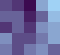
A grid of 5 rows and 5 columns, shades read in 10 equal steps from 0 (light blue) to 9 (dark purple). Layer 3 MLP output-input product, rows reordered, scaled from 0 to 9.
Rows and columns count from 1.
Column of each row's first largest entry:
3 3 1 2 2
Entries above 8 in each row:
1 0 0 0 0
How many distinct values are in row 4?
4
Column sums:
25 29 34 17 10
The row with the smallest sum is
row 4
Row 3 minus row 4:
4 -1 1 -1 0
